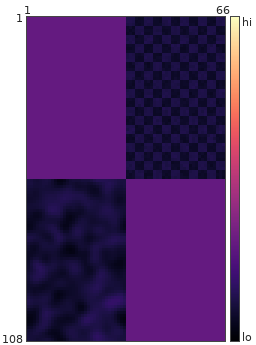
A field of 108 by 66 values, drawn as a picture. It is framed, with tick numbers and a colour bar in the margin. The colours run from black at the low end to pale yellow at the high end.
The table splits into 2 rows of 2 panels. Panel 1,1: low, flat. Panel 1,2: very low, checkered, faint in contrast. Panel 2,1: very low, blotchy, faint in contrast. Panel 2,2: low, flat.
